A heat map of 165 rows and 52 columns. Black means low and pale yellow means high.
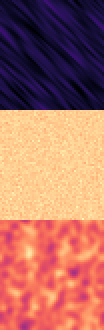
The table splits into 3 rows of 1 panel. Panel 1,1: very low, slanting down to the right, faint in contrast. Panel 2,1: very high, fine-grained, faint in contrast. Panel 3,1: high, blotchy.
